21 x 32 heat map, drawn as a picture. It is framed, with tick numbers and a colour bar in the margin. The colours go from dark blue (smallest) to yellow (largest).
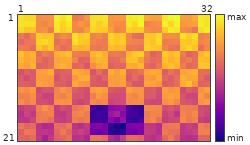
The bottom middle is the roughest part. There is an overall slope up to the top. The bottom middle is the ninth with the lowest average. An odd patch, lower than its surroundings, sits in the bottom middle.
